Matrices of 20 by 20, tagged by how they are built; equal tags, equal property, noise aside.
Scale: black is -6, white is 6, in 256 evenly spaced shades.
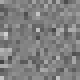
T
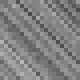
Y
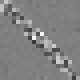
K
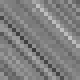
Y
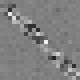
K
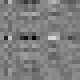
T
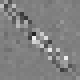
K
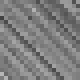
Y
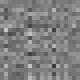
T
